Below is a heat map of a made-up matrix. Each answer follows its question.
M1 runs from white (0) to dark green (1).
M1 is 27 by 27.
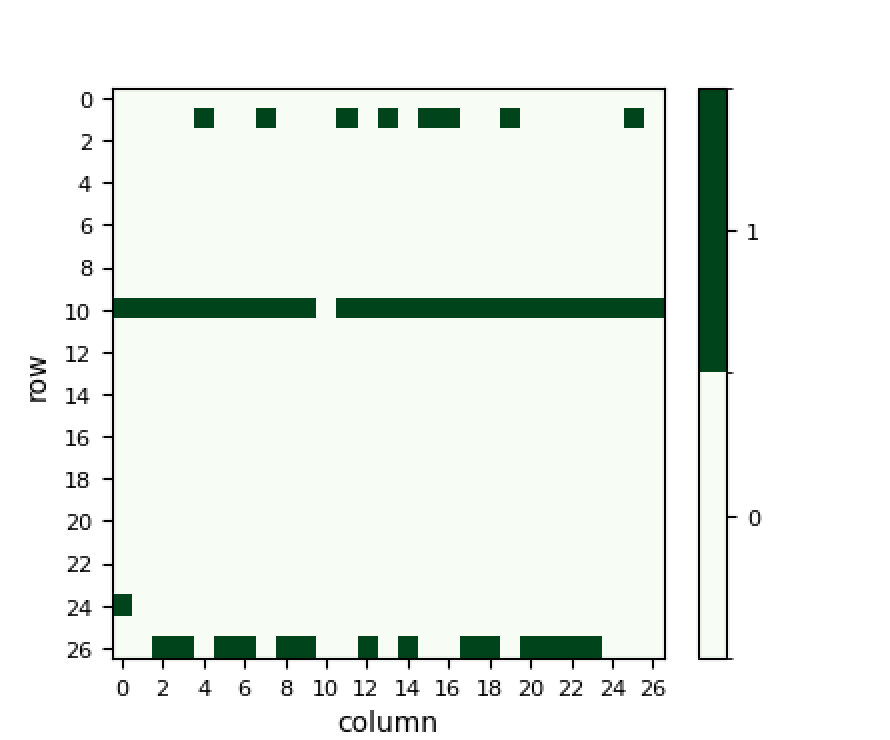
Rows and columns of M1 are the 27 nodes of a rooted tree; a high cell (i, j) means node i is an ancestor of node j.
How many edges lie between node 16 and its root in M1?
2
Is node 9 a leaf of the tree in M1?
yes
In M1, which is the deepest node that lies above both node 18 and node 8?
26
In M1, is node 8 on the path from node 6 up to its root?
no
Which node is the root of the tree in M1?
10
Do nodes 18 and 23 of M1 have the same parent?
yes
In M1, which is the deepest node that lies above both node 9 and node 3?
26
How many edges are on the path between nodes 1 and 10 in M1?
1
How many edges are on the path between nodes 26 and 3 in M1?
1
